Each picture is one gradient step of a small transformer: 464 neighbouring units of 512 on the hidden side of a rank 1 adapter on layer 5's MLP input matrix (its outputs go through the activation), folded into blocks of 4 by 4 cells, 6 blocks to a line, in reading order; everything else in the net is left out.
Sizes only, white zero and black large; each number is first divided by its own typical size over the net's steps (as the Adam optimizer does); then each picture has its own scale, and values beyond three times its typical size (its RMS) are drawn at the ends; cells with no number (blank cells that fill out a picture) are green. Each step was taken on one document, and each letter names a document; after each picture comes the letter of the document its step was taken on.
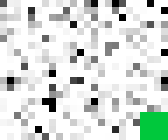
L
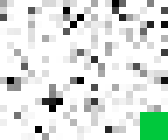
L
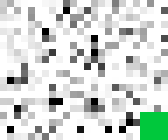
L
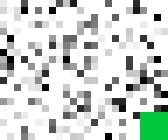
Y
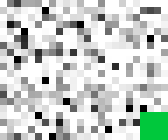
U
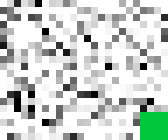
U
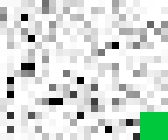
L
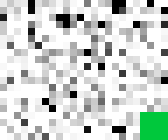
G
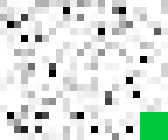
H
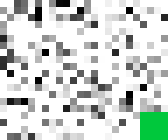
U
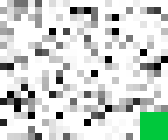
U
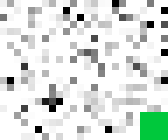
L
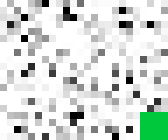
H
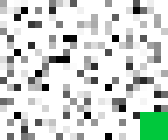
Y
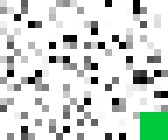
Y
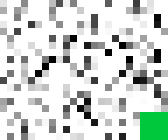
Y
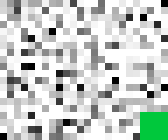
U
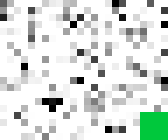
L
